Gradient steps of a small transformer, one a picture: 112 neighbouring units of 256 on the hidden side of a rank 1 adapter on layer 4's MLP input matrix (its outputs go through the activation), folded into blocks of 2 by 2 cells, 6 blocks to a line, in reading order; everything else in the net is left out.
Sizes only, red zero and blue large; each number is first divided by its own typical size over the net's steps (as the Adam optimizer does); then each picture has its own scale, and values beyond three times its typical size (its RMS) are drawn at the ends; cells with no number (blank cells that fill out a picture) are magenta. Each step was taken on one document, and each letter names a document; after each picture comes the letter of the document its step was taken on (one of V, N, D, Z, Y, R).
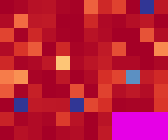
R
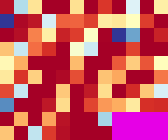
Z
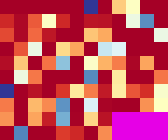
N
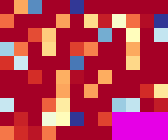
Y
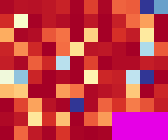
R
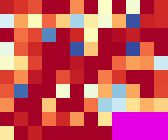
Z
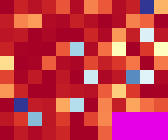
R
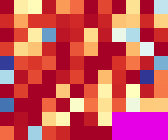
Z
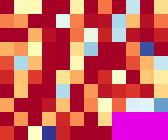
Z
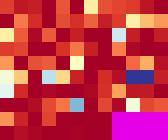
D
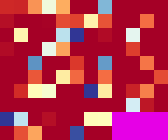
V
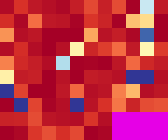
R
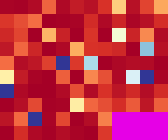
R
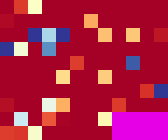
Y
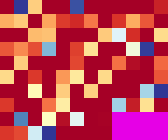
Y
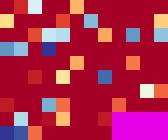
Y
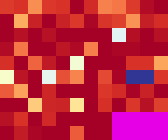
D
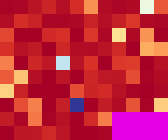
R
